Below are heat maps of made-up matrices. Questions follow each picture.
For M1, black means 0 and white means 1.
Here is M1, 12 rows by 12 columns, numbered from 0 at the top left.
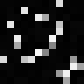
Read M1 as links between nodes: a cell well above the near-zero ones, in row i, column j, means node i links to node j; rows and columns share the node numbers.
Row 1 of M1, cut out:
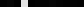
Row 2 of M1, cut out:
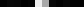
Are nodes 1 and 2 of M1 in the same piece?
no
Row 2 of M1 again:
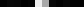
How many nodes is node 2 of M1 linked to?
2
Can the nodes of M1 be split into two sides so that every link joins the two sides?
yes
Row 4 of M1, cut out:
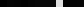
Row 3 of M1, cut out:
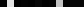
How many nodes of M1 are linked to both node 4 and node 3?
1
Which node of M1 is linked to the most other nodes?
node 8
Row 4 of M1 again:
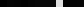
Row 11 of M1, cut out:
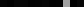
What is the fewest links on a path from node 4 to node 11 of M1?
4
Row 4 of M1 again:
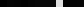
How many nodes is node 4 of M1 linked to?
1
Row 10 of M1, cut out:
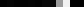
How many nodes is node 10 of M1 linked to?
2
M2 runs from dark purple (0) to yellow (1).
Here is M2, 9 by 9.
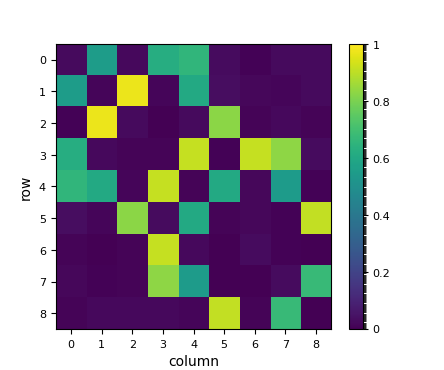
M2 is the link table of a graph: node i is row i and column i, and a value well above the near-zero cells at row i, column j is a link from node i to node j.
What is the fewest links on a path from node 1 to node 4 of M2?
1
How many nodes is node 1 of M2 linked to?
3
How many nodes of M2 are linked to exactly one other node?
1
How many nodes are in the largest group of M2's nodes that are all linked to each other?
3
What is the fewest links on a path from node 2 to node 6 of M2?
4
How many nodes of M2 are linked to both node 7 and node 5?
2
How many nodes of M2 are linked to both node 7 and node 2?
0
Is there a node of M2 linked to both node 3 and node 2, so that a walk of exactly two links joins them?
no
